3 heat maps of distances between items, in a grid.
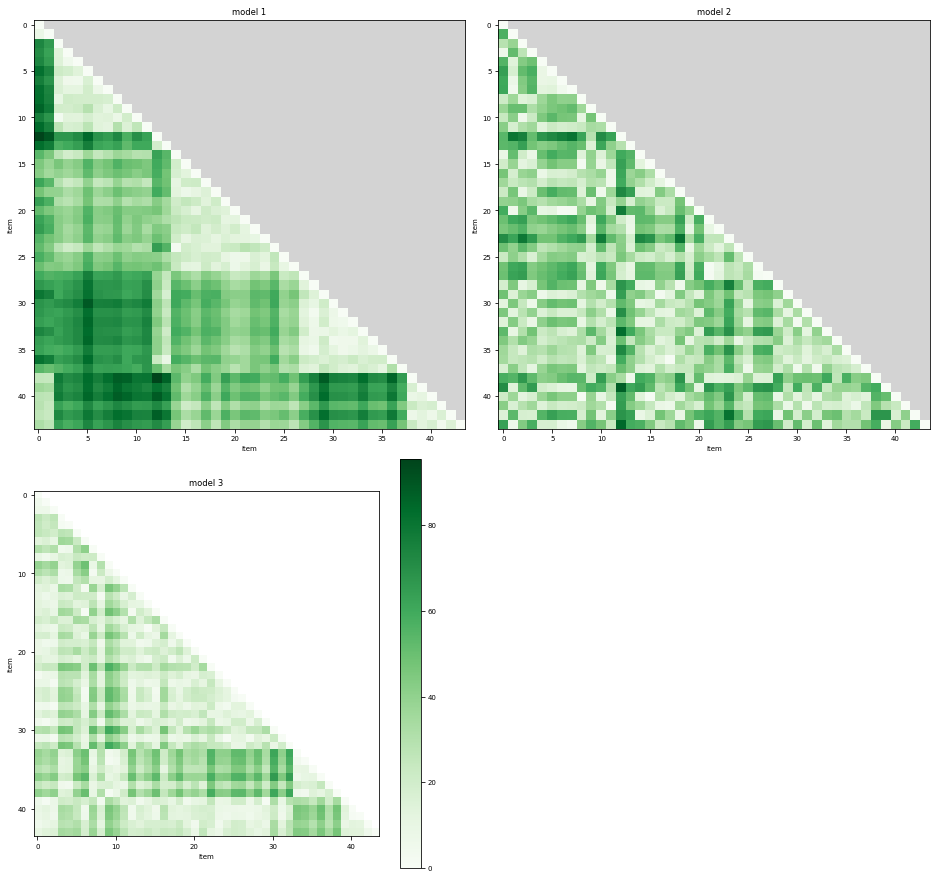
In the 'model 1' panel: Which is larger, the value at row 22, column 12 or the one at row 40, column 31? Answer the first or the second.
the second
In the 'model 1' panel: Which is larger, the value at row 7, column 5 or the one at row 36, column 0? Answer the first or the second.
the second
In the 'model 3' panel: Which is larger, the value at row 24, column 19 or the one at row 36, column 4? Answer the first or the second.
the second
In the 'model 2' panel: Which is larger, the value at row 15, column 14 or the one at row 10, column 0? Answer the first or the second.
the second
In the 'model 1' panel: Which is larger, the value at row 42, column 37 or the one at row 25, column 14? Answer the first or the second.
the first
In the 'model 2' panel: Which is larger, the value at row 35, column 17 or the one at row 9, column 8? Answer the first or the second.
the second
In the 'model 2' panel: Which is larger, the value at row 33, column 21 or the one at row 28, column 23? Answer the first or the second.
the second
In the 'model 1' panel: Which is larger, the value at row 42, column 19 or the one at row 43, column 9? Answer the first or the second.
the second
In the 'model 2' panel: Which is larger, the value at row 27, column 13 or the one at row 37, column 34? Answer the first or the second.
the second
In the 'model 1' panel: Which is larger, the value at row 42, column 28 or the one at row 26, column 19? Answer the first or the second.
the first
